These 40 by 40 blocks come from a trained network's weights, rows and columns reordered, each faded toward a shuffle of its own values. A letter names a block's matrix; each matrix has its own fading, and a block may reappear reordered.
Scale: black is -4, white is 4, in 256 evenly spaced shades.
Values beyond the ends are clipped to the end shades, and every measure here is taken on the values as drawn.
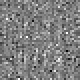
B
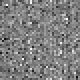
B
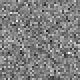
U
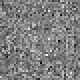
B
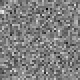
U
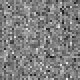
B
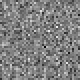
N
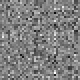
N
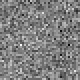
U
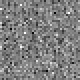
B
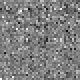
B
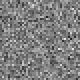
N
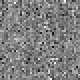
B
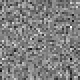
N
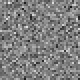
U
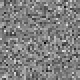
U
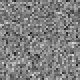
U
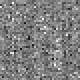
B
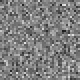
N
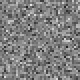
U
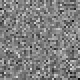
N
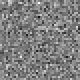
U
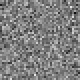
N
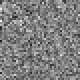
U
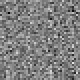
N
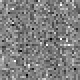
B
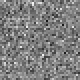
U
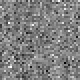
B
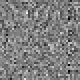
N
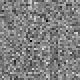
N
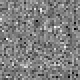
B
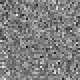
U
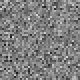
U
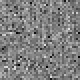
B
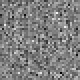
B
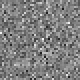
N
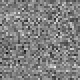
N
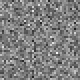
N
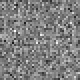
U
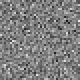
N
